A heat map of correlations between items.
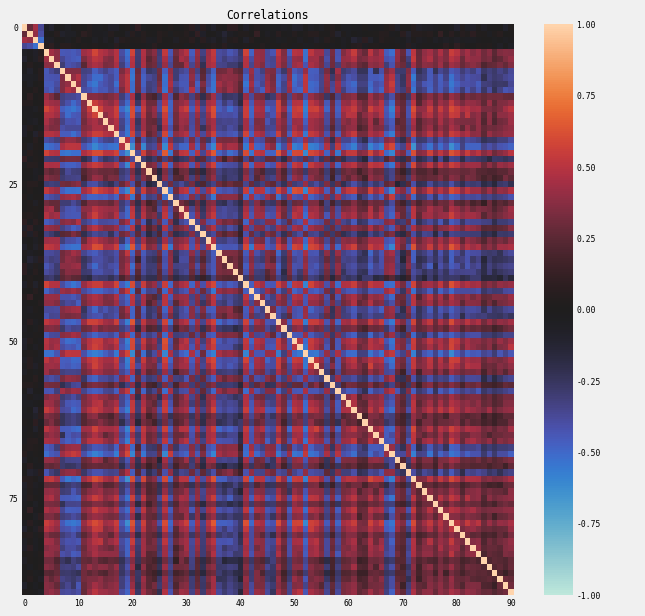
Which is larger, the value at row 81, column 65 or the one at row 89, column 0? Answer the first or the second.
the first
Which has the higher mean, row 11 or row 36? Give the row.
11
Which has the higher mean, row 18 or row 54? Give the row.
54
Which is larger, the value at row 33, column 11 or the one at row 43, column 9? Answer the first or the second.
the first
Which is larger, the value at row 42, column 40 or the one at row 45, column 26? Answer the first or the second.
the first
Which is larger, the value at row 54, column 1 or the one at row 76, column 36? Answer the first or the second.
the first
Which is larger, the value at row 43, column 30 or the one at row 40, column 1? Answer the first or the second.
the first
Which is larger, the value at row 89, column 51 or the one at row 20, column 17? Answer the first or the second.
the second
